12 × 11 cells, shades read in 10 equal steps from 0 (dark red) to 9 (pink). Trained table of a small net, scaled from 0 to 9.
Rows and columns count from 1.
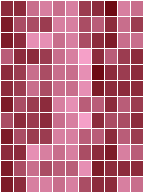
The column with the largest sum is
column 6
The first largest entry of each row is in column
4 5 3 7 7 7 6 7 5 3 7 3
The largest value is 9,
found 2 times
